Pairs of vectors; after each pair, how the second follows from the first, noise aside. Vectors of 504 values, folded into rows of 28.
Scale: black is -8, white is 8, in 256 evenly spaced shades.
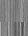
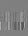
partly zeroed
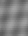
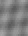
negated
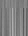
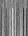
scaled up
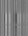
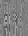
sign-scrambled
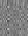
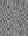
negated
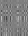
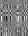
scaled up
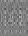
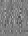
sign-scrambled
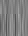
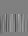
partly zeroed
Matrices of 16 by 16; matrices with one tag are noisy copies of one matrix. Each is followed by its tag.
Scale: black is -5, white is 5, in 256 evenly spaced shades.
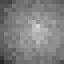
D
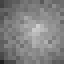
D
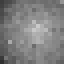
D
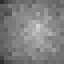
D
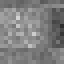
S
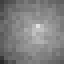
D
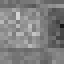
S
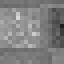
S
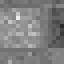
S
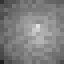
D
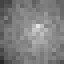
D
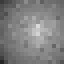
D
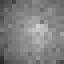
D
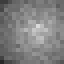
D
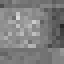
S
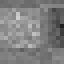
S
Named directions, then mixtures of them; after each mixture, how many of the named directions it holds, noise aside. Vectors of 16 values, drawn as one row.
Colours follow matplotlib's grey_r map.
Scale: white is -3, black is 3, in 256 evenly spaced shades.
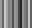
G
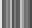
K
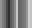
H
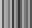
two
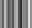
two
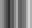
one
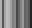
three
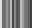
one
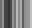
two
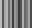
two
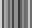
three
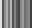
two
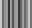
three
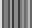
three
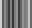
three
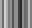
one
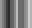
one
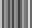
three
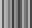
two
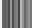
two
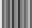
three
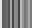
two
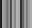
one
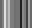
three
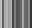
three
